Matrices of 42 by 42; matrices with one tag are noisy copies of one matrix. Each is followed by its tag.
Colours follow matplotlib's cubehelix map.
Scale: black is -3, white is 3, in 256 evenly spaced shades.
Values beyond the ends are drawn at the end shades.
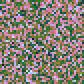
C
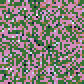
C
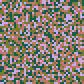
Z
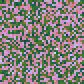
C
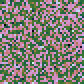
C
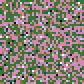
Z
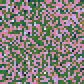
C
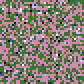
Z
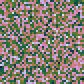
Z
